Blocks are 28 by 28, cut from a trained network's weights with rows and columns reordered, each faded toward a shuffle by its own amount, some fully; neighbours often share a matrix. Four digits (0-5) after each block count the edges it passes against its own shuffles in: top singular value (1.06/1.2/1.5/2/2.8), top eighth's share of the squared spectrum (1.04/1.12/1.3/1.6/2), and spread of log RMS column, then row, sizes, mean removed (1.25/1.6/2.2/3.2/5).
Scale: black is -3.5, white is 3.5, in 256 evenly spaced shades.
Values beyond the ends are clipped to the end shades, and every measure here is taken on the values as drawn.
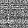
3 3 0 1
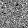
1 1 0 0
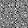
3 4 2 1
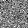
0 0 0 0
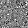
2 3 1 1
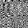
3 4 2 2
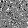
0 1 0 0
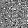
2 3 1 0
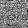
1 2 1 0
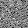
0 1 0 0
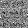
1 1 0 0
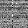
3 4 1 2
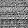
3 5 1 2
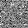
1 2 0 1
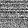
3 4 1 2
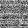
3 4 0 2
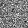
0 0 0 0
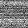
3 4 0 2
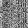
3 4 1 1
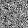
0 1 0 0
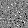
0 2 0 0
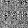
3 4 0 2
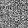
2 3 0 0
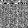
2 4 0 1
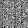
2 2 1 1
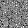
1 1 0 0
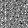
1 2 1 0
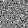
0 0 0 0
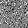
0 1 0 0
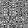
3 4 2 0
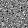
1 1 0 0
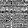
3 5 2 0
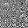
3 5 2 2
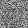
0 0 0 0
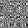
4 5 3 2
